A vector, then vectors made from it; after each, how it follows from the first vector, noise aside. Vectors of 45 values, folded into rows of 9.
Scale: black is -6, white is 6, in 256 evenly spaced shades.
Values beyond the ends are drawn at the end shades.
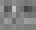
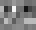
scaled up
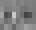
wrapped around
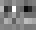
scaled up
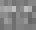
sign-scrambled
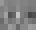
wrapped around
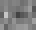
wrapped around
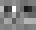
scaled up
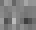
wrapped around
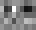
scaled up
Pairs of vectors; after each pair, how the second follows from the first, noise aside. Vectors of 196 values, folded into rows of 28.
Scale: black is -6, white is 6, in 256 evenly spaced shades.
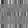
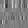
wrapped around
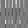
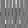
copied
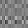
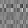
reversed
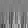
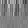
reversed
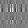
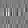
wrapped around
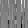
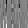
reversed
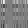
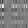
wrapped around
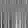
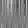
reversed
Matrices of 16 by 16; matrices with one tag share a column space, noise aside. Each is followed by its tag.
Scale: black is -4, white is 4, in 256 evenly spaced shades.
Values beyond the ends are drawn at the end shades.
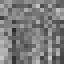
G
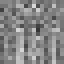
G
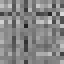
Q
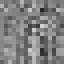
G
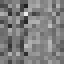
Q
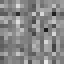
Q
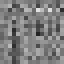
G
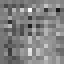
G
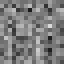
G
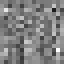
G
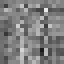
G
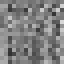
G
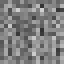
G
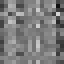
Q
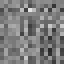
G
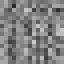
G
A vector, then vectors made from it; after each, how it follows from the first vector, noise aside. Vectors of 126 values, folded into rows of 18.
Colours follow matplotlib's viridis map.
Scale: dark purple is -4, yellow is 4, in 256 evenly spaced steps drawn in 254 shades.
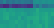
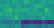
reversed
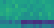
reversed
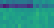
copied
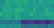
reversed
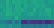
reversed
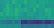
reversed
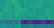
reversed
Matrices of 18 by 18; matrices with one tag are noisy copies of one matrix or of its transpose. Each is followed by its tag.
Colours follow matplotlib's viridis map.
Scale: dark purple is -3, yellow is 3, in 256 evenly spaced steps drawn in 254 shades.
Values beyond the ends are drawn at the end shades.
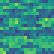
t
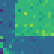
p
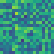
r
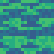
t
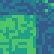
p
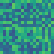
r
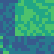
p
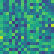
r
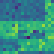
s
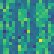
t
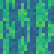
t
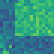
p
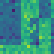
s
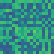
r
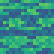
t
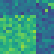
p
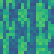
t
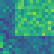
p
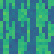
t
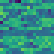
t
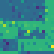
s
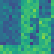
s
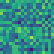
r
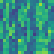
t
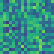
r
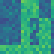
s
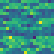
t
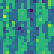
t
